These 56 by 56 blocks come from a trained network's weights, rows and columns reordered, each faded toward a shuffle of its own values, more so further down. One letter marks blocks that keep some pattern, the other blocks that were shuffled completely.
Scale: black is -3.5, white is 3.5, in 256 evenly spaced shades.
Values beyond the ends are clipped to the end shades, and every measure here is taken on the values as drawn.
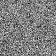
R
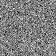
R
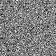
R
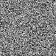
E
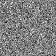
E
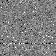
E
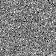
E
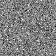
R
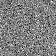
R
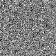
E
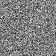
R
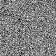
E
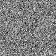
R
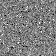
R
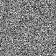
E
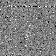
E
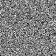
E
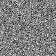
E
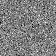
R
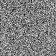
R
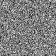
E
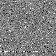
E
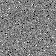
R
